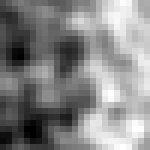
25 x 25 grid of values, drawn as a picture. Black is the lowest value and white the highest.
The field climbs toward the right. The ninth with the lowest average is the bottom left. The field is mottled with small blotches.
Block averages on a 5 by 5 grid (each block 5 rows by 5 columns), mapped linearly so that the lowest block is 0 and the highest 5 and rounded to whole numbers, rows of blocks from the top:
12355
01135
22244
11144
00355
